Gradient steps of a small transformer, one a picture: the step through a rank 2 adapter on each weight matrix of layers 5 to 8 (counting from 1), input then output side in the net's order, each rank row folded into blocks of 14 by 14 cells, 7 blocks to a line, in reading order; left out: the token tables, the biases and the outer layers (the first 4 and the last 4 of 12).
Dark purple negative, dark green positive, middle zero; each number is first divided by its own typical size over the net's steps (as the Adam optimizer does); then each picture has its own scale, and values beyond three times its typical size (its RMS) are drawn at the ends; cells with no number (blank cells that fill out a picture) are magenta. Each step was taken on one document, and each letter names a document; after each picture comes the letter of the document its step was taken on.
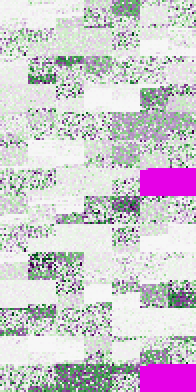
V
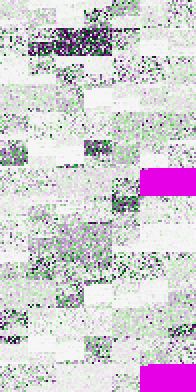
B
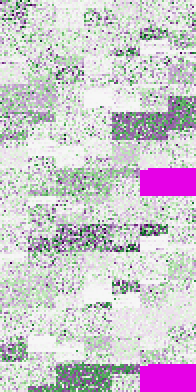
V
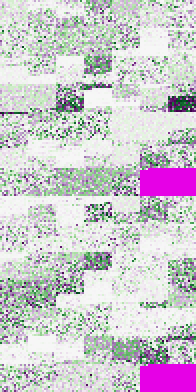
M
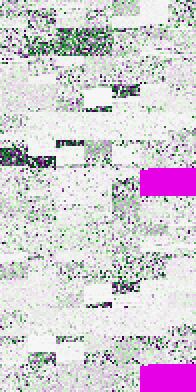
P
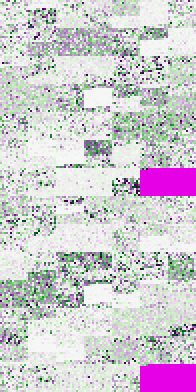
B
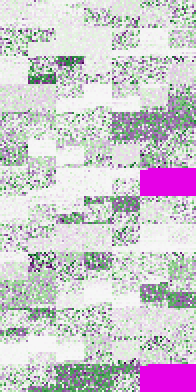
V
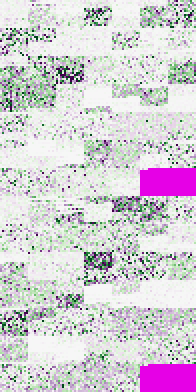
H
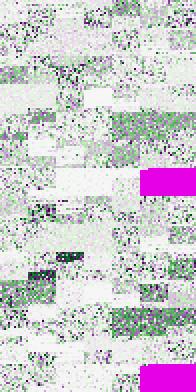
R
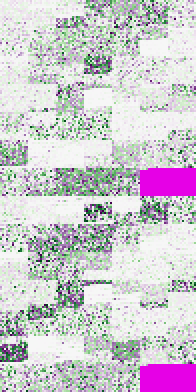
M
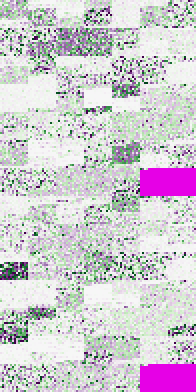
B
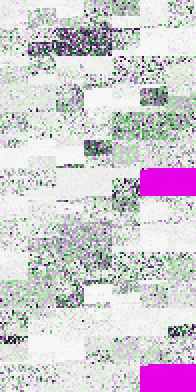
B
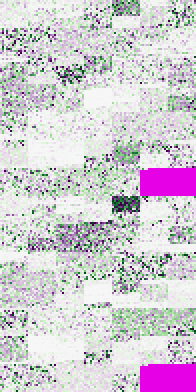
P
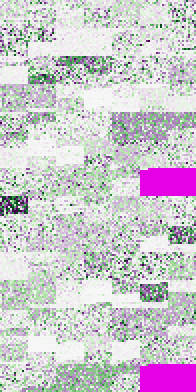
V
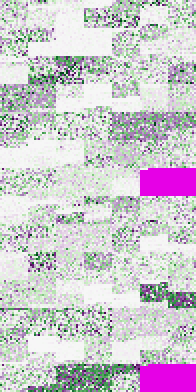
V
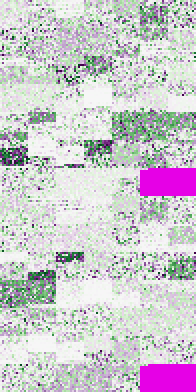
R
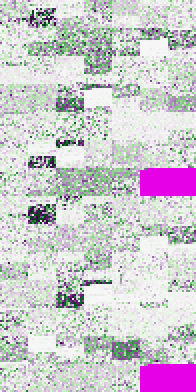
M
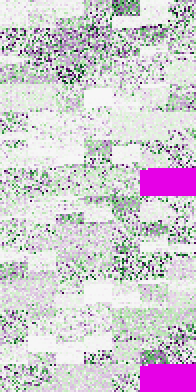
P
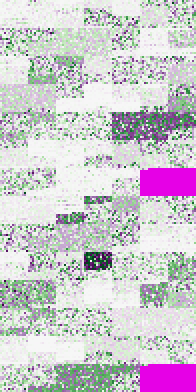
V
